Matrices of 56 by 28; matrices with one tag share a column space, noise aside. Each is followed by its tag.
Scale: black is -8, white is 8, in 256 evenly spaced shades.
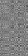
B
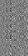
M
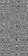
B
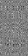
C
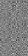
B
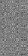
B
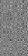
B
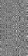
M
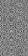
M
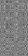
B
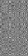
B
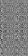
M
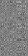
B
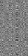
B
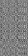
M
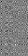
C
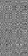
C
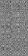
B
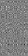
C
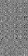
M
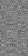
C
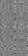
B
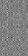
B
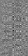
M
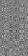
M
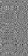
C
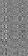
M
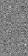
C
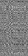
C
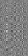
M
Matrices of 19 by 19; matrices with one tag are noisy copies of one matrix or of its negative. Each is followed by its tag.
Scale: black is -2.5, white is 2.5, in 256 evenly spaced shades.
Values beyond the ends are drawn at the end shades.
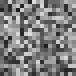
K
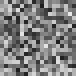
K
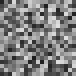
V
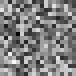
K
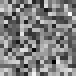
K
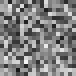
K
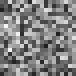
K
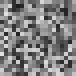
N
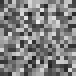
V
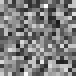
V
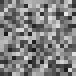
V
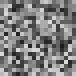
N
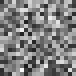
V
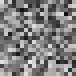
V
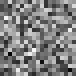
K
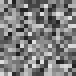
V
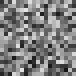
V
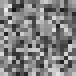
N
